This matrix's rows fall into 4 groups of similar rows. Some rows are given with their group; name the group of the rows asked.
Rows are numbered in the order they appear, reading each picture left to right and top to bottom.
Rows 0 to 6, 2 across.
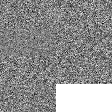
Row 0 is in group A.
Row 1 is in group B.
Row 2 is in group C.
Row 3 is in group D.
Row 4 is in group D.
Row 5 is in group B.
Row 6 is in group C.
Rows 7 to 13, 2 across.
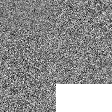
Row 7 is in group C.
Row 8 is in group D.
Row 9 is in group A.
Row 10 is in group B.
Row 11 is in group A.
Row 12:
D
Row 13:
A
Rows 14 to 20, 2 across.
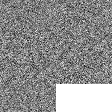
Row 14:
A
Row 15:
A
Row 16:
B
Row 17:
D
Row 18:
D
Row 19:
A
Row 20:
B
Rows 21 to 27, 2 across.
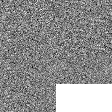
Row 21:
B
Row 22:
C
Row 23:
A
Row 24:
C
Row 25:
A
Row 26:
A
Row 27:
A
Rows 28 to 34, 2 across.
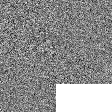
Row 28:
A
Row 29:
C
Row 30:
D
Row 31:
C
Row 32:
C
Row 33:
A
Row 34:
C
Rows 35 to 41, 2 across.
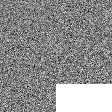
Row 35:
C
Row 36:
A
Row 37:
A
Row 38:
D
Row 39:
C
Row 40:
B
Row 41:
A
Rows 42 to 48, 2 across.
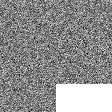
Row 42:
D
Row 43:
D
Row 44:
C
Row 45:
B
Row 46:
B
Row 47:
B
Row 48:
B
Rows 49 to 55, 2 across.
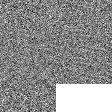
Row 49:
A
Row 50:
B
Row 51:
C
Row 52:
C
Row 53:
D
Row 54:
C
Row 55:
B
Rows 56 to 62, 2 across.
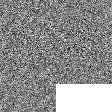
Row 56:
D
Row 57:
A
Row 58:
B
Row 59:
A
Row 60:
D
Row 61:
C
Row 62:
D
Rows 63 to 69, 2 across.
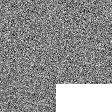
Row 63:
A
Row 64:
A
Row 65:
A
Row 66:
C
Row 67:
C
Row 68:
B
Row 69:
C
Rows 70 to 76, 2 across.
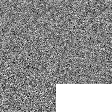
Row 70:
D
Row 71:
D
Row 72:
B
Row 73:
C
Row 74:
A
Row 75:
C
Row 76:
B
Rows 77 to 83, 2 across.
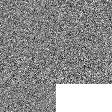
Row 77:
C
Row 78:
B
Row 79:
C
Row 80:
A
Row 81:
D
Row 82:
A
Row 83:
A
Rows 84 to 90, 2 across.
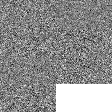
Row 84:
B
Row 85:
C
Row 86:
D
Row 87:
A
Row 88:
C
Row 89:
A
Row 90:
D
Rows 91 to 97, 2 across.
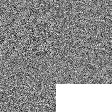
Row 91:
D
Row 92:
C
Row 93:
D
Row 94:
C
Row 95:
A
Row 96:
D
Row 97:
C
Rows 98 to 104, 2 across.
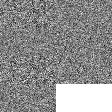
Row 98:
D
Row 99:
B
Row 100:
C
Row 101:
C
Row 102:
D
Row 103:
B
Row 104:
C
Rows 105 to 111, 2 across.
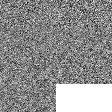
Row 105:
A
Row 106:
B
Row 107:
A
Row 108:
D
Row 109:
D
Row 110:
B
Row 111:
D
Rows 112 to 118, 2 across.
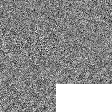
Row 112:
C
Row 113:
C
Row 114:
B
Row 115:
A
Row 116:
D
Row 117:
D
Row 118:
D
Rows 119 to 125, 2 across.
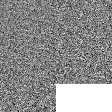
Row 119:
C
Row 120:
B
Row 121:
C
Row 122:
B
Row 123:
C
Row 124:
C
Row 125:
D
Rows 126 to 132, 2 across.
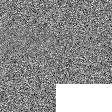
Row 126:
D
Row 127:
B
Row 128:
D
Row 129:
C
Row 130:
B
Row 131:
C
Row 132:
C
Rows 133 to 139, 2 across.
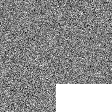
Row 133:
C
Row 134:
B
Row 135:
A
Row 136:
C
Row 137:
B
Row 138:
C
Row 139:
A
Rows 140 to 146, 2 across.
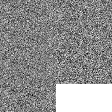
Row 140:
A
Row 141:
B
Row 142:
A
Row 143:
B
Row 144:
A
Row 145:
B
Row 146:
A
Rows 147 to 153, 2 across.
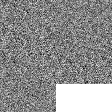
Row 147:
B
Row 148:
D
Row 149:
B
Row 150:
C
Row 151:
B
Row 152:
B
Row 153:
A
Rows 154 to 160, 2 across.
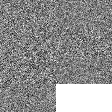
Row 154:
A
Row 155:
C
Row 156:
D
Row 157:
B
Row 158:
D
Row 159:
C
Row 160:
A
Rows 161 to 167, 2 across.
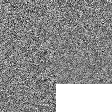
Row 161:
A
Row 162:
B
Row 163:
D
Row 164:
B
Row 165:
D
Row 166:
D
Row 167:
C
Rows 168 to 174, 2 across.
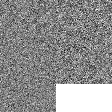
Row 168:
D
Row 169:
B
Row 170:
C
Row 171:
A
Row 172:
C
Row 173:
D
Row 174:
A
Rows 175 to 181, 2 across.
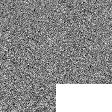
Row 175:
C
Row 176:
A
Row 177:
A
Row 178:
A
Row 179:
A
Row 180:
C
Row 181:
D
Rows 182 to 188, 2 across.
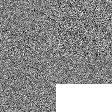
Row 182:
C
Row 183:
B
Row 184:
A
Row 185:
B
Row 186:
A
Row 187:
D
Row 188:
B
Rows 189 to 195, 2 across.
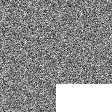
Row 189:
B
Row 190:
B
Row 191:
B
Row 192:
A
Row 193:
B
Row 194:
B
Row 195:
B
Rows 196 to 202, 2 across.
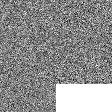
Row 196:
B
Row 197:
A
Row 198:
D
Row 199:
C
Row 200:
C
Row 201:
B
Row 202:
A
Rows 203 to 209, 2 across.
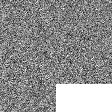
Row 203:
B
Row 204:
B
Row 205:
D
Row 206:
A
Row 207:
B
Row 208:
B
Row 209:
D
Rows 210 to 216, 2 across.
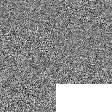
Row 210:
C
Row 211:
D
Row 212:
B
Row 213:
C
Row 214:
D
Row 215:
D
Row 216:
A
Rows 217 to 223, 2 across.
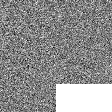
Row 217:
B
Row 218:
B
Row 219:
B
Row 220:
C
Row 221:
A
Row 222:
A
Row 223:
C
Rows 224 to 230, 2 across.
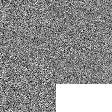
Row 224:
B
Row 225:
C
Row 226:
C
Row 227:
A
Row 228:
B
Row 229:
A
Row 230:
B
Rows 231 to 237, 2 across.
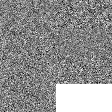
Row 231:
D
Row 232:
D
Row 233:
B
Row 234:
C
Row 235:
A
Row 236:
B
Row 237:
A
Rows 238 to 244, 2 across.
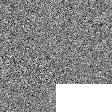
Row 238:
A
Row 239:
D
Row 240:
A
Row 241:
D
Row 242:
B
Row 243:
C
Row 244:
A
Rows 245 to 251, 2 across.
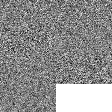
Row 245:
B
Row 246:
B
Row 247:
A
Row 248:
B
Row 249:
C
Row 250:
D
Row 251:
D
